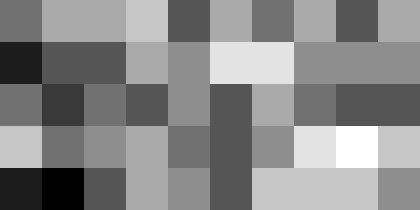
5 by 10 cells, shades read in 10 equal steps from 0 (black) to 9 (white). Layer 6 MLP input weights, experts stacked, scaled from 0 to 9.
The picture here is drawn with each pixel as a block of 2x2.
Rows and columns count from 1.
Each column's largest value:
7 6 6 7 5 8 8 8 9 7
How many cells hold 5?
9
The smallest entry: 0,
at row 5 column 2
